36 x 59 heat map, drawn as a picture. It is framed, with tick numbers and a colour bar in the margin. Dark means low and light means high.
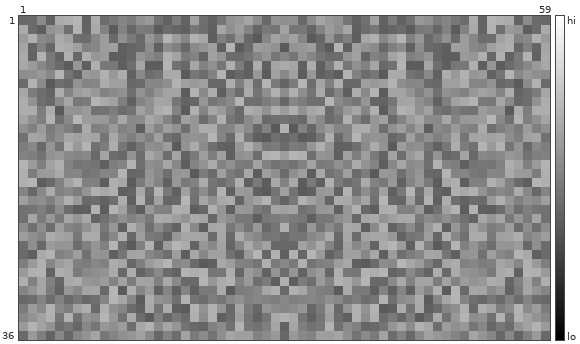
Seam: none. Slope: none. Stripes: none. Odd rows or columns: none. Mirror symmetry: left to right. Histogram: flat. Grain: fine.
